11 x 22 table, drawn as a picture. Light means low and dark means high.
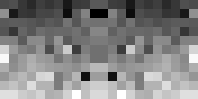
Overall the values sit about 50% of the way up the scale. The field climbs toward the top. No regular stripes run through it. The left and right halves mirror each other.
